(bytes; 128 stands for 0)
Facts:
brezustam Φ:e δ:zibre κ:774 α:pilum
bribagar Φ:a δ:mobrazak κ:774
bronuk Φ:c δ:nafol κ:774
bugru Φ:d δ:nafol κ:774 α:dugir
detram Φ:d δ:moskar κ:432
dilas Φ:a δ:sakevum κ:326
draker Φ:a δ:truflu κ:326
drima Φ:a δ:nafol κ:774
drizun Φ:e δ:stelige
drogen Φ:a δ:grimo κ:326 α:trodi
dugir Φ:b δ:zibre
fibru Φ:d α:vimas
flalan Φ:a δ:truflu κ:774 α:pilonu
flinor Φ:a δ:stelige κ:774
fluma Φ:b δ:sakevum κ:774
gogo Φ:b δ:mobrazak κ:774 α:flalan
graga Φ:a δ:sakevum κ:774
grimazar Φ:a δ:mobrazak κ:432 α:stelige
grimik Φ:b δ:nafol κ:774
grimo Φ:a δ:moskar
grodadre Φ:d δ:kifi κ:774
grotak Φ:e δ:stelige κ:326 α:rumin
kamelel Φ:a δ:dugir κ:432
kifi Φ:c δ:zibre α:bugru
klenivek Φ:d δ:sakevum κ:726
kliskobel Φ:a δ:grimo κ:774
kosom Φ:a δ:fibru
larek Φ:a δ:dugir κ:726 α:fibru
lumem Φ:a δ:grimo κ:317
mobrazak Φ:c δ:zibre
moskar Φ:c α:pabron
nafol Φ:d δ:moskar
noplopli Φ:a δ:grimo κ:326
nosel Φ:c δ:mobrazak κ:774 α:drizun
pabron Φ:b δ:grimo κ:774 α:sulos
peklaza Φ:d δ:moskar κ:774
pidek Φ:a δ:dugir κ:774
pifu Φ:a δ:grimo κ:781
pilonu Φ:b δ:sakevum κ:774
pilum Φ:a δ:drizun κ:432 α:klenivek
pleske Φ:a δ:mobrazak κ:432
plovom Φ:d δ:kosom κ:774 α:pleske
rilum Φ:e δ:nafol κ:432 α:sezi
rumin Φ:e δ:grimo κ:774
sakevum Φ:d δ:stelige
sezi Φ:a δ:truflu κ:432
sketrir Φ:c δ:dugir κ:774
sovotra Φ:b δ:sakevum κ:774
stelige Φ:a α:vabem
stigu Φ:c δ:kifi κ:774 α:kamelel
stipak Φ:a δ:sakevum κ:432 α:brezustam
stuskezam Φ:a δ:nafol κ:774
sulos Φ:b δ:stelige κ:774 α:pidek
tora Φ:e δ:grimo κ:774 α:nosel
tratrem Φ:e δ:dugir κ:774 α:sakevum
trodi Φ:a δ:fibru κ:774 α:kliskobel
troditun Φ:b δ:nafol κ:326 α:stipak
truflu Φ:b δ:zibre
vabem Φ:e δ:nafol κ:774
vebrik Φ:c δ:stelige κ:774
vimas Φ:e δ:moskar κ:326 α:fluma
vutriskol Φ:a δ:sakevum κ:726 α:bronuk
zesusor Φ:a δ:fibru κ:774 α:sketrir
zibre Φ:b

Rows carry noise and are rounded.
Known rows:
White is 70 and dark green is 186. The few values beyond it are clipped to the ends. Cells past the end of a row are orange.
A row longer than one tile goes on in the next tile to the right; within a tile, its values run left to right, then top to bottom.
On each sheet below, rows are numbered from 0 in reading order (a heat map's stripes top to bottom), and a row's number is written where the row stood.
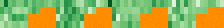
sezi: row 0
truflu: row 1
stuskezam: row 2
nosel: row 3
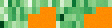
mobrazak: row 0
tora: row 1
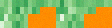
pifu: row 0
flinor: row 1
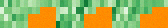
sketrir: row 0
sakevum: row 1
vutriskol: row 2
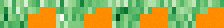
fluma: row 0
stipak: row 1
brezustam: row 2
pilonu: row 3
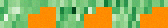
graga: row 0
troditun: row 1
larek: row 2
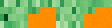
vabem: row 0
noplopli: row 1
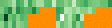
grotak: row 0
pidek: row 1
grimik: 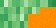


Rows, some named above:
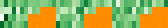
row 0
fibru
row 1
sakevum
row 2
pabron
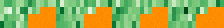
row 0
sakevum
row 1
sulos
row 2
gogo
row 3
troditun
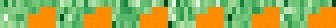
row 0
kamelel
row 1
tratrem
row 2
zibre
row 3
mobrazak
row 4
rilum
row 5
kosom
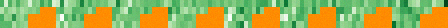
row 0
bronuk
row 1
stipak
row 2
dilas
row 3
flalan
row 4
grimo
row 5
stelige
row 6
bribagar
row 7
zibre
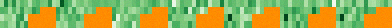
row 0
larek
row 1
draker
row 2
kliskobel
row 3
pabron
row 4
plovom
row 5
vimas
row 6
tratrem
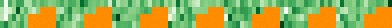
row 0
moskar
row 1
detram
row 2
vabem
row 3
kifi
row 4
drizun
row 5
nafol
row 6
kosom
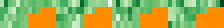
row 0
dilas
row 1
klenivek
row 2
pilum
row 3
dugir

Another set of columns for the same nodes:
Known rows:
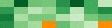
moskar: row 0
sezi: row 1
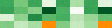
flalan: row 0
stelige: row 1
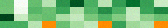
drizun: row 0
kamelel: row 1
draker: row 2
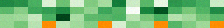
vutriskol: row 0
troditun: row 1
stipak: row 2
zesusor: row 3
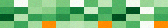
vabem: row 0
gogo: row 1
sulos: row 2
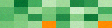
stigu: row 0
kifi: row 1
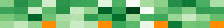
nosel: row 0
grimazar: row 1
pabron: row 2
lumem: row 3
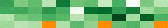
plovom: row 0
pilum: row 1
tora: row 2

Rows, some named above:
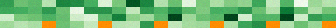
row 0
plovom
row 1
dilas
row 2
fibru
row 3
troditun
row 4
vimas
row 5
rilum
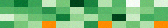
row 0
bribagar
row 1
fibru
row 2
grotak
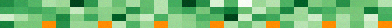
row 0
kliskobel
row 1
mobrazak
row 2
fluma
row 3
larek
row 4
rilum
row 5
nafol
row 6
klenivek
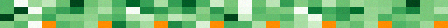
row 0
sulos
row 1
bronuk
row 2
kosom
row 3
pidek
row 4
drizun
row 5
sakevum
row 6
grimik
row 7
bronuk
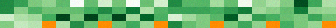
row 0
detram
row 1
brezustam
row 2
tratrem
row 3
kliskobel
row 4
vabem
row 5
sketrir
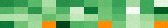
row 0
pifu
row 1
grimo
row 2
stelige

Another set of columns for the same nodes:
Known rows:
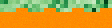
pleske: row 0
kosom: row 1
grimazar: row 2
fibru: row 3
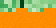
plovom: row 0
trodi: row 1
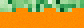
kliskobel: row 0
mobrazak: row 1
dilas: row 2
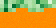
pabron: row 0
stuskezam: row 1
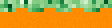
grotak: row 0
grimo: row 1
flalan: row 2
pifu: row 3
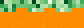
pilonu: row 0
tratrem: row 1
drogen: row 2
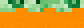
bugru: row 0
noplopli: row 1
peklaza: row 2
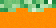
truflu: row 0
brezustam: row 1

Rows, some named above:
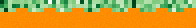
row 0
fluma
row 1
brezustam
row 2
rilum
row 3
pabron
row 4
plovom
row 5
kosom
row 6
sketrir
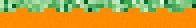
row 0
pabron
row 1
kosom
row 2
mobrazak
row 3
dilas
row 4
bronuk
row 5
vimas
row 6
stelige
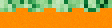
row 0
grimik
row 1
gogo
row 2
kliskobel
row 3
sakevum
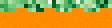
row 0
stelige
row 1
drizun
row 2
moskar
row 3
nafol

